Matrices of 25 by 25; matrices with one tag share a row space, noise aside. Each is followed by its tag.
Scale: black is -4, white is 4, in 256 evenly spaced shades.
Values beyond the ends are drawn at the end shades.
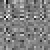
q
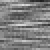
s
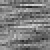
s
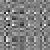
q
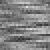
s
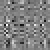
q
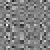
q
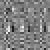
q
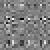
q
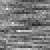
s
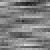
s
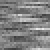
s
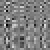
q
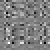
q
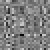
q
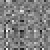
q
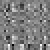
q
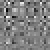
q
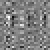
q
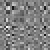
q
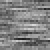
s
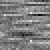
s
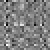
q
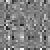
q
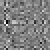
q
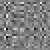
q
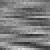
s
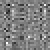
q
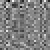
q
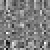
q
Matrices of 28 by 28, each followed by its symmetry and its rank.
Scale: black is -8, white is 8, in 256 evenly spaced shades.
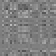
neither, rank three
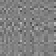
neither, rank three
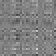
neither, rank three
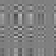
neither, rank one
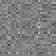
neither, rank five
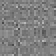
neither, rank five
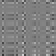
neither, rank one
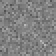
symmetric, full rank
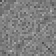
symmetric, full rank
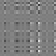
neither, rank one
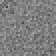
symmetric, full rank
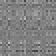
neither, rank three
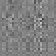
neither, rank three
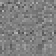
neither, rank five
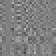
neither, rank three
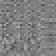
neither, rank five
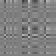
neither, rank one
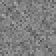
symmetric, full rank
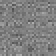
neither, rank five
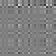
neither, rank one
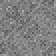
symmetric, full rank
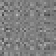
neither, rank three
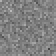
symmetric, full rank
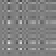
neither, rank one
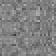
neither, rank five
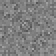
symmetric, full rank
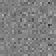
neither, rank five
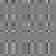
neither, rank one
